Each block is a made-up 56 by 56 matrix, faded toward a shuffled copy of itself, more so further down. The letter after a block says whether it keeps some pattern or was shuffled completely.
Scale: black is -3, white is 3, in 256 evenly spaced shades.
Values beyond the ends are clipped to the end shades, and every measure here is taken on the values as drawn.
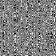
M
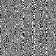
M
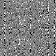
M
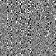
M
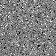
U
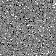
U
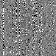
M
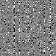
M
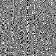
M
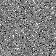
U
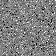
U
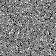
U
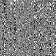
M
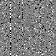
M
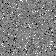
U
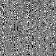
M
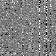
M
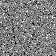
U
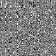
M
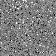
U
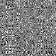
M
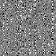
M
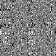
M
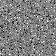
U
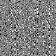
M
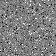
U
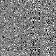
M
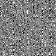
M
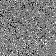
U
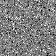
U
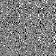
M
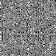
M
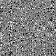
M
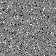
U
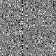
M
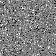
U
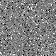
U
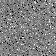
U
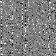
M
